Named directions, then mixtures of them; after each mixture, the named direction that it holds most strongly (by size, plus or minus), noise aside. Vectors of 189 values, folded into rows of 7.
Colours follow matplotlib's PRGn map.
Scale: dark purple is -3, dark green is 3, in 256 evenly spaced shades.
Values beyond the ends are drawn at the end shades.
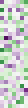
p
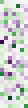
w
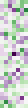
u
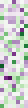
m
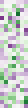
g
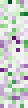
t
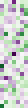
m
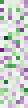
p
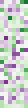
p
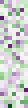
g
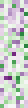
m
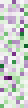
m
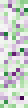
u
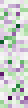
w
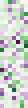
t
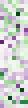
g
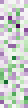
g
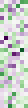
p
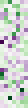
w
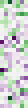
t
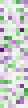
p
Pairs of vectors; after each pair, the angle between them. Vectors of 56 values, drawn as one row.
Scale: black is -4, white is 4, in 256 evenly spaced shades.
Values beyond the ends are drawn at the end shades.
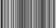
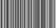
partly aligned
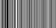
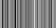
partly aligned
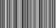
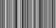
nearly parallel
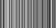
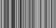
partly opposed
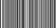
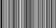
partly opposed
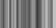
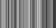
nearly opposite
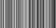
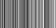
nearly opposite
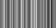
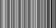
nearly parallel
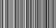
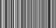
orthogonal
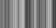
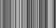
partly aligned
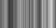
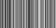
orthogonal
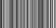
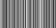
partly opposed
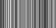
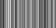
nearly parallel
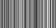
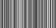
nearly parallel
